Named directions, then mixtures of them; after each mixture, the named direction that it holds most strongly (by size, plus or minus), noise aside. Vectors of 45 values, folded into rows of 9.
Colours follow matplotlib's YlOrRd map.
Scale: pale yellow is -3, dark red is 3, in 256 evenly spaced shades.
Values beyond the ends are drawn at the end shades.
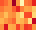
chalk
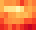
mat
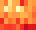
mat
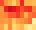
mat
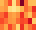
chalk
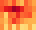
mat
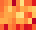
chalk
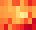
mat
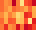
chalk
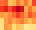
mat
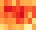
mat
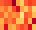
chalk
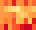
mat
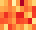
chalk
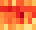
mat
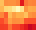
mat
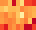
chalk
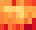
mat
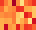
chalk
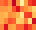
chalk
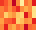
chalk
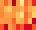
chalk
